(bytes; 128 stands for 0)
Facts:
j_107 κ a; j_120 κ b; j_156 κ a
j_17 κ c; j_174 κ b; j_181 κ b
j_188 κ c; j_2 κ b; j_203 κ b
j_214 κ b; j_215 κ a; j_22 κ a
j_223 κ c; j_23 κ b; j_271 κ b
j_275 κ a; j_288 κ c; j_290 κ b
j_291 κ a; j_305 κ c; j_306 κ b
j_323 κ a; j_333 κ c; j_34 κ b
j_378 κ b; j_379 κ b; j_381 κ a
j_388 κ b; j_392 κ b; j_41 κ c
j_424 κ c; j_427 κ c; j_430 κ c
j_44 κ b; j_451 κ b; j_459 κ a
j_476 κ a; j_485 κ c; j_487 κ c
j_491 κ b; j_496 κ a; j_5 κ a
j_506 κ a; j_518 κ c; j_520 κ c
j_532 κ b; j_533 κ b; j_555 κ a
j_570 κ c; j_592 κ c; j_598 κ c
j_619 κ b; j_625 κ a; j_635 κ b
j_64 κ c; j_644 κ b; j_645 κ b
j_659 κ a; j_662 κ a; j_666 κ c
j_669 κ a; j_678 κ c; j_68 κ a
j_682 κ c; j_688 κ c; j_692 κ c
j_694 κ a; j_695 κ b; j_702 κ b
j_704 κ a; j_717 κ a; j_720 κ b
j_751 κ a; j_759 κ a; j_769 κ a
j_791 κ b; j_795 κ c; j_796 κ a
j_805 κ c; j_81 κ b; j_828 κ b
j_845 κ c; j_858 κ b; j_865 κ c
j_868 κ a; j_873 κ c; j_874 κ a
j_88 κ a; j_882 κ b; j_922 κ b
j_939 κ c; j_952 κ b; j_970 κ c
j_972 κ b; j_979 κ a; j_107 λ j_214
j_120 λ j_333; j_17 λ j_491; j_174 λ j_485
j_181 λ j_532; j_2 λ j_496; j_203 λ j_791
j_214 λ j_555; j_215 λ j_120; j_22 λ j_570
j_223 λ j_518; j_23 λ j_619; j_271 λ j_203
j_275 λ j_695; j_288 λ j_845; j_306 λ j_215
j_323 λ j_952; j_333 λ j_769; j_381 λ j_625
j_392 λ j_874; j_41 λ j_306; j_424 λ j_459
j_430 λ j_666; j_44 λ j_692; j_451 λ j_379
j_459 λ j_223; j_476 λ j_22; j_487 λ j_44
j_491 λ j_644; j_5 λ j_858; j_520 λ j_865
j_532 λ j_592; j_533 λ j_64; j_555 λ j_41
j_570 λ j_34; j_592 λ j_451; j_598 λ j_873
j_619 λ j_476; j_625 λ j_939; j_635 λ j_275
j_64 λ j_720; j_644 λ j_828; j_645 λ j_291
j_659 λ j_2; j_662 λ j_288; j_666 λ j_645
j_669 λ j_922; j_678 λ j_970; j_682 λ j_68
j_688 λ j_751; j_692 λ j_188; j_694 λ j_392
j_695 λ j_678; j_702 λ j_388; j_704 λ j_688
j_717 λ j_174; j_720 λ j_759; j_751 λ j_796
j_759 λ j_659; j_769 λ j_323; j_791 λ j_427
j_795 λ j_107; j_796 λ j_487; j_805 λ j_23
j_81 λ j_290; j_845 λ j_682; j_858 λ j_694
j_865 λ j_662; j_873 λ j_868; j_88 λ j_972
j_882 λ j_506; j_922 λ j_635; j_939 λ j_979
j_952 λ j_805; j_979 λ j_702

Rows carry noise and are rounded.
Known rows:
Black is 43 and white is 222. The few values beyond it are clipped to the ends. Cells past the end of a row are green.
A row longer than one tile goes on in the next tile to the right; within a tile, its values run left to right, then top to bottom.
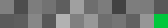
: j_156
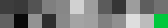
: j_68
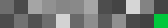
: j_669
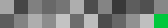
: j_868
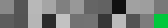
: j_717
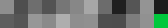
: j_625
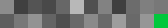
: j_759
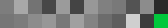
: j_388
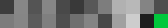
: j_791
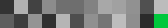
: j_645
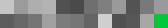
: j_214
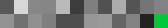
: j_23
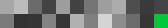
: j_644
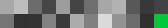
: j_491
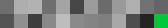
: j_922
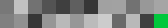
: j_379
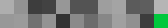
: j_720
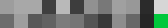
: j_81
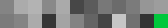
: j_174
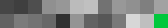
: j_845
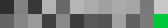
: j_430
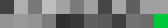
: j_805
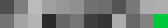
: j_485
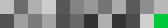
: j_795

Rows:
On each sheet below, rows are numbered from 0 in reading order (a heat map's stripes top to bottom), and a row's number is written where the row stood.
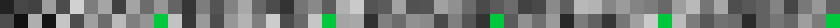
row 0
j_291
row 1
j_874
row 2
j_882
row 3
j_865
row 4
j_120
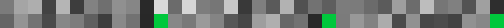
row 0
j_290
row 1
j_619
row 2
j_939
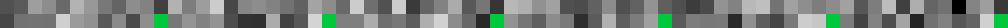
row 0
j_275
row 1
j_41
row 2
j_34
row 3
j_306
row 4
j_288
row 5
j_215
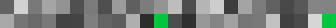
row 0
j_952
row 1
j_107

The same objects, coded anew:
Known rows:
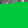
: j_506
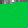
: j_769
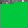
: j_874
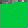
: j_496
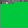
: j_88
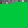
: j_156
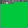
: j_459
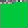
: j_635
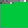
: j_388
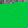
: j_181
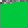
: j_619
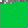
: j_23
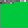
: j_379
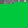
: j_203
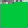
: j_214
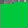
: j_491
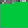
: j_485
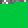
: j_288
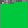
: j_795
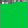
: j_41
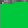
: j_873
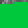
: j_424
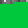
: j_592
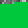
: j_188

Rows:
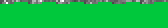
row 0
j_662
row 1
j_323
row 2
j_805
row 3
j_68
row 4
j_2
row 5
j_520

